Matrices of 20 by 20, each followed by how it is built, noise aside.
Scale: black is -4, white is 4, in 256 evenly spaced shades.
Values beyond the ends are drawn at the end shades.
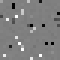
sparse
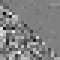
lower triangular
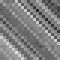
Toeplitz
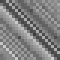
Toeplitz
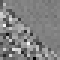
lower triangular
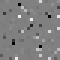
sparse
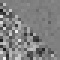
lower triangular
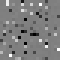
sparse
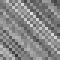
Toeplitz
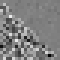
lower triangular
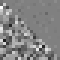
lower triangular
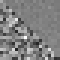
lower triangular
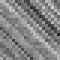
Toeplitz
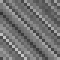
Toeplitz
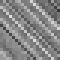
Toeplitz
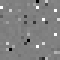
sparse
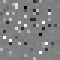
sparse
